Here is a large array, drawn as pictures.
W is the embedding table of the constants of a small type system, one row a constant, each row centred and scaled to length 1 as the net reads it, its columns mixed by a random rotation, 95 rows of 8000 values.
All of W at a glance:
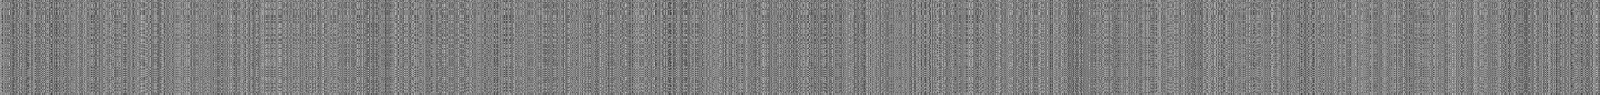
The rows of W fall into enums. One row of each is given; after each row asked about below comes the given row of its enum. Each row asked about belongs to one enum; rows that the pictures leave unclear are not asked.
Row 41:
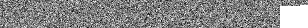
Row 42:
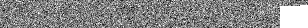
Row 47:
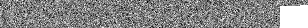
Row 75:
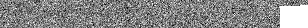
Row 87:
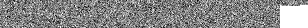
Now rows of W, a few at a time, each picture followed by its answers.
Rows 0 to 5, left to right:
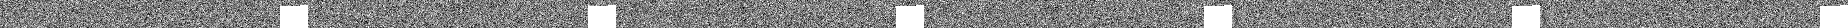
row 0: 41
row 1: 87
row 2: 75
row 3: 42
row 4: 47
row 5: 47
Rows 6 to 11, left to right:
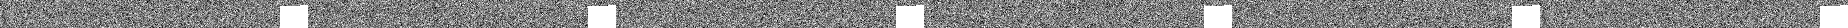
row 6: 47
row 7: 75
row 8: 41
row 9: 87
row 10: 42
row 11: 47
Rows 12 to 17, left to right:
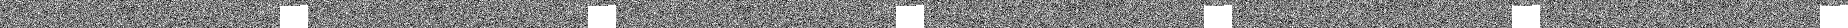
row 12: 42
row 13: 42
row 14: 42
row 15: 87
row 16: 87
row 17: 87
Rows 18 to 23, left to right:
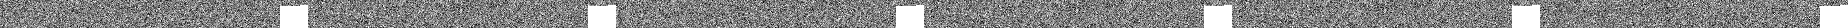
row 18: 41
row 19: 87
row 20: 47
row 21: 87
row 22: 87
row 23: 75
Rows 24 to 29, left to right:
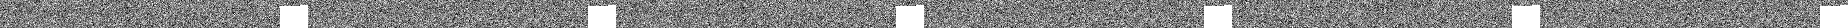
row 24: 75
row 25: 41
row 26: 75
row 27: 41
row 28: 87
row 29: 41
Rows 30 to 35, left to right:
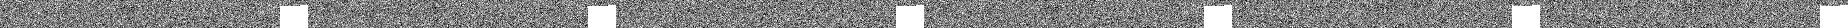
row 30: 42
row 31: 75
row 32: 41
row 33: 42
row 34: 87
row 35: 87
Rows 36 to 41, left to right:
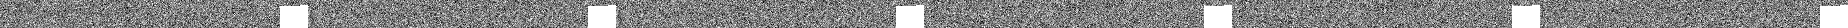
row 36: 75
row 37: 47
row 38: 47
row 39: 87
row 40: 87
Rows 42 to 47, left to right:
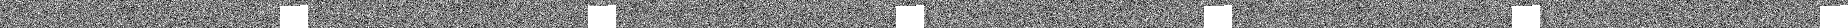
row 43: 87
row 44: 75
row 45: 47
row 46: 75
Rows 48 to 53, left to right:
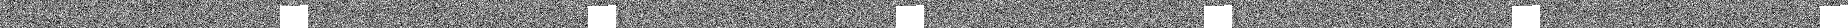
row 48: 87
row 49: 75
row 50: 47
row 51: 41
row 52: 47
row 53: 75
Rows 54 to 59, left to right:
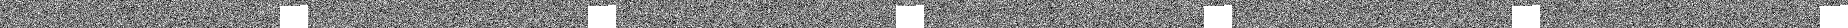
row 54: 42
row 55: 41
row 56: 87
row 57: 75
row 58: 41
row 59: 75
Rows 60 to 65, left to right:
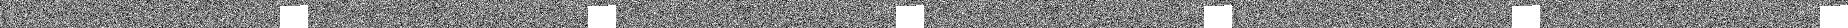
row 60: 47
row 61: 75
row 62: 42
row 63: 42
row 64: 47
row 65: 42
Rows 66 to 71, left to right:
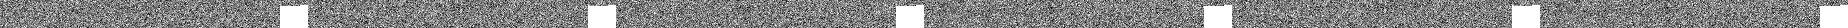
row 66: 41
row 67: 87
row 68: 42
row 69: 75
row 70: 87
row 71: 75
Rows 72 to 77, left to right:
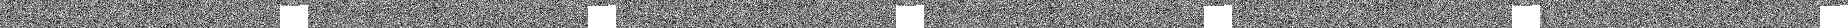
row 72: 87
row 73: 75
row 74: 87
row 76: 87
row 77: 47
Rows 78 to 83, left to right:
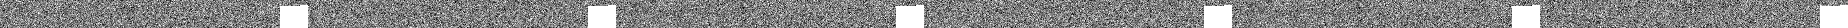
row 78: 42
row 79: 47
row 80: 75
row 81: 41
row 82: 75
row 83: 87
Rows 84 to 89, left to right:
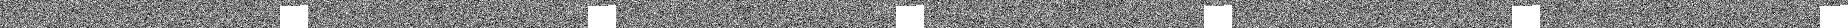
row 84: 41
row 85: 42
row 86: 42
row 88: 41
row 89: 75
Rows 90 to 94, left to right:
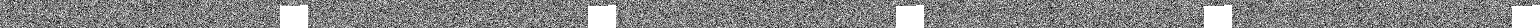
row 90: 87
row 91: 41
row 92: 47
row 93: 75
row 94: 75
